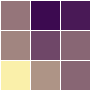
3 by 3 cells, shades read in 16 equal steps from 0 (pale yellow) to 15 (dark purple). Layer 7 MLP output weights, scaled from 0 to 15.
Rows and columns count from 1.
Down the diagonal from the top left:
8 11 9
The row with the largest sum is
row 1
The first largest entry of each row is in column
2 2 3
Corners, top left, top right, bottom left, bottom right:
8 14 0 9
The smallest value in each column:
0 6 9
